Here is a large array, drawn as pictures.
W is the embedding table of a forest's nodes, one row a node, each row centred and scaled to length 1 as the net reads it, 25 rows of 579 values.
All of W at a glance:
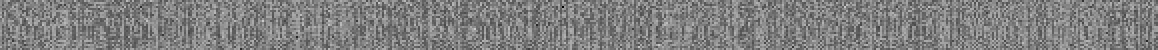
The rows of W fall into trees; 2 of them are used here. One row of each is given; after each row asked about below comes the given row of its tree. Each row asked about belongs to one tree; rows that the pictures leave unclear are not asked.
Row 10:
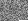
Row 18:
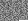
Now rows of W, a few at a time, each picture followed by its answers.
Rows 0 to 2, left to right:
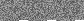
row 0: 10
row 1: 18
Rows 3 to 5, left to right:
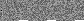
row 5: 10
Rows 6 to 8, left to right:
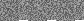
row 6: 18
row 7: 18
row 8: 18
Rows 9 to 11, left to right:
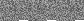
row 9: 10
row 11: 10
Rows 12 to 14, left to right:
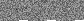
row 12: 10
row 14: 18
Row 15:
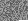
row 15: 18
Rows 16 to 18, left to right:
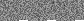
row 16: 18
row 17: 18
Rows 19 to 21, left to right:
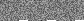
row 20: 10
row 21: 18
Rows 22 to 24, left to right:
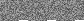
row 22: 10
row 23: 18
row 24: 10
